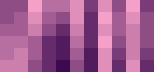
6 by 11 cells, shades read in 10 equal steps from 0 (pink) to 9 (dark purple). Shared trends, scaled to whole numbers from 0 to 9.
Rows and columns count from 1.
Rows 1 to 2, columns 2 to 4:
5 0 3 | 4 1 4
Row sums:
35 37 43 47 51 54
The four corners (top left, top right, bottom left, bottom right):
5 6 2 7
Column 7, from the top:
6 7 7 7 8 8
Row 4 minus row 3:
-1 -1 2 2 1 1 0 -1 1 0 0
